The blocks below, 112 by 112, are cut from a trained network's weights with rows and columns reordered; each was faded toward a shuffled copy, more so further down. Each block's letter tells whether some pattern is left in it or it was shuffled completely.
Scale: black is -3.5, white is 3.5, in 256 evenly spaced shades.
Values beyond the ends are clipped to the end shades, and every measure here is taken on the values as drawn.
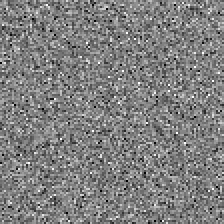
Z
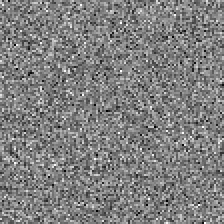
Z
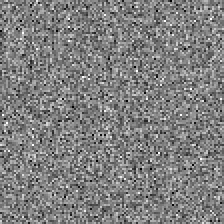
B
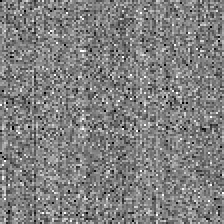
B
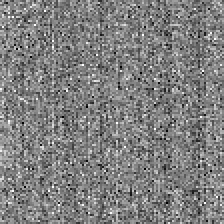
B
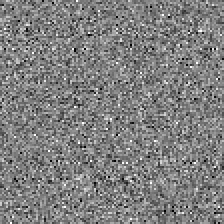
B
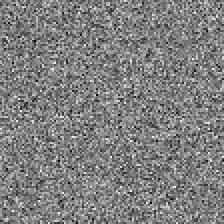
Z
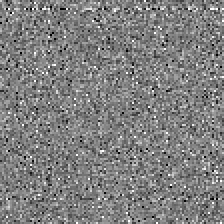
B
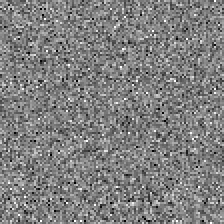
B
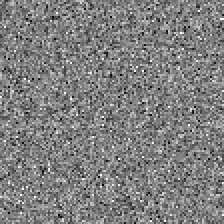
Z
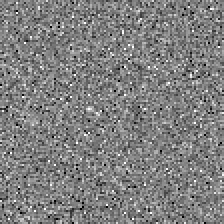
Z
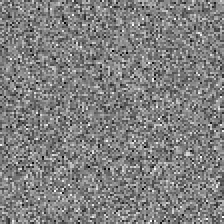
B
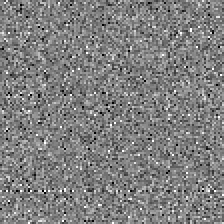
B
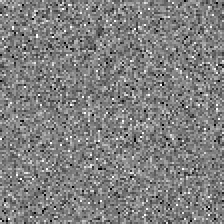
Z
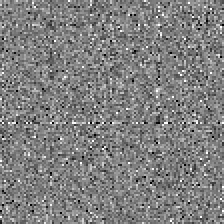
B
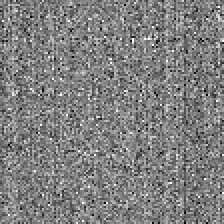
B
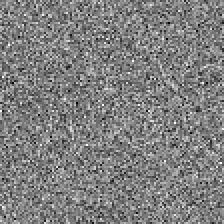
B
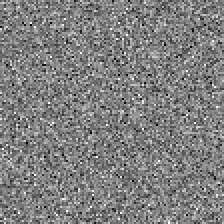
Z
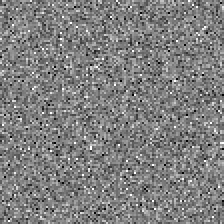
Z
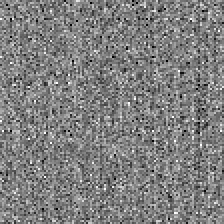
B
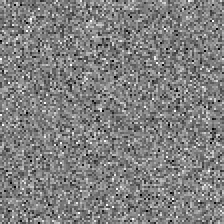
Z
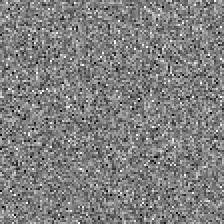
Z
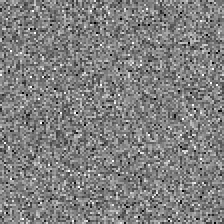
Z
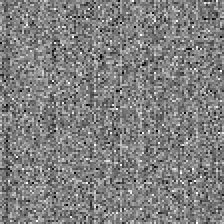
B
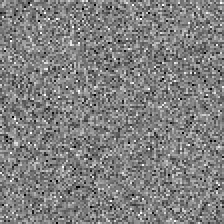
Z
